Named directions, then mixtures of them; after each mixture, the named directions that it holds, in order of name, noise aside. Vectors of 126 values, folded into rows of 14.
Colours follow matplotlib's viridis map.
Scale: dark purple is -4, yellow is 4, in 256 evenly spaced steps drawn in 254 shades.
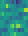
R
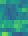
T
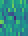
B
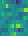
R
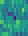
B, T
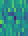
B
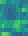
T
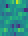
R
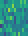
B, T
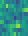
B, R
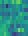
R, T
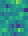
R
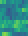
T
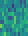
B, T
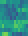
T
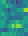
R, T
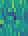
B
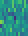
B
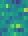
R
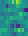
R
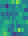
R, T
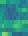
T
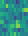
B, R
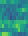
T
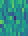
B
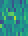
B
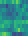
R, T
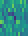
B
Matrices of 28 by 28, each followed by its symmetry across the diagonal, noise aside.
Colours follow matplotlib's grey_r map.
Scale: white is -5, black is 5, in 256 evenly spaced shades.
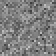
antisymmetric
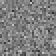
neither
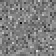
neither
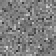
symmetric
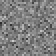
neither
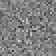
antisymmetric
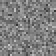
antisymmetric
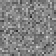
symmetric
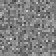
antisymmetric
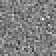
antisymmetric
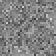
symmetric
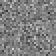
antisymmetric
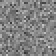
neither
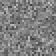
neither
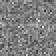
neither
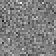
antisymmetric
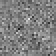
antisymmetric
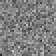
neither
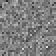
symmetric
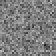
symmetric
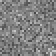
symmetric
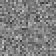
antisymmetric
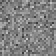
symmetric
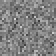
neither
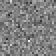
neither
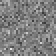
neither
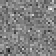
antisymmetric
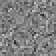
symmetric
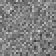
symmetric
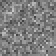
symmetric
